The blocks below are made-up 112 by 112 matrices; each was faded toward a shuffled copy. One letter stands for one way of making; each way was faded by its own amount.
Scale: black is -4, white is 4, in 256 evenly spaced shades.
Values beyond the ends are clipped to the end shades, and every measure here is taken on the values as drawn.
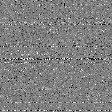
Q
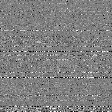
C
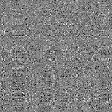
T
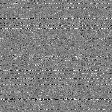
C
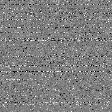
Q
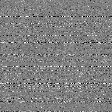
C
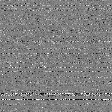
C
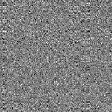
T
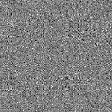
T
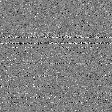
Q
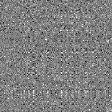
T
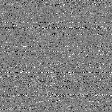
Q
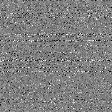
Q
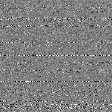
C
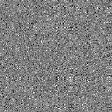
T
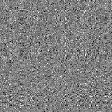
T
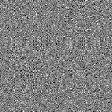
T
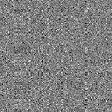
T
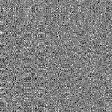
T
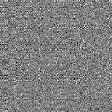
T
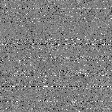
Q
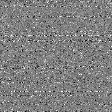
Q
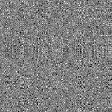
T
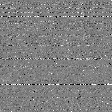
C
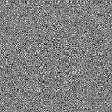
T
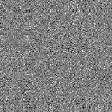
T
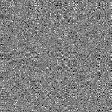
T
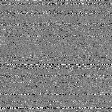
C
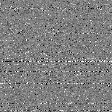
Q
